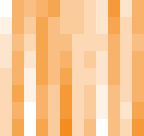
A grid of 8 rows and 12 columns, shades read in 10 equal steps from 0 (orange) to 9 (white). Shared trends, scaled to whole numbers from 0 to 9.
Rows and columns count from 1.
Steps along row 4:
down up down up down up down up down up down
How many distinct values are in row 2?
7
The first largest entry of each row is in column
1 1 1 1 3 3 3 3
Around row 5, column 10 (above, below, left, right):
3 4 7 6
